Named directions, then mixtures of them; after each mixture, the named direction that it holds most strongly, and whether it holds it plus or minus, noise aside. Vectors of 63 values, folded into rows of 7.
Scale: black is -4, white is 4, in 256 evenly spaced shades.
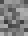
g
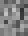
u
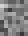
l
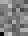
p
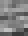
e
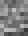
e, plus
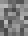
l, plus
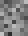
p, minus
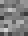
g, minus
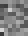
l, minus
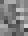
g, plus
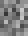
u, minus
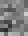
g, plus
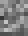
e, plus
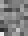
l, plus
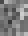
u, minus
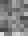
e, minus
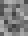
l, minus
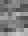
e, minus
